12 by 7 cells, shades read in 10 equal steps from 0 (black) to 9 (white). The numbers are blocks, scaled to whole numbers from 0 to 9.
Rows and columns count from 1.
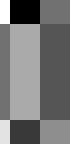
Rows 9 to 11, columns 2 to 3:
6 6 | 6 6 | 2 2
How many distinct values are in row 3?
3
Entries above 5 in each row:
1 1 3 3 3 3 3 3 3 3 1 1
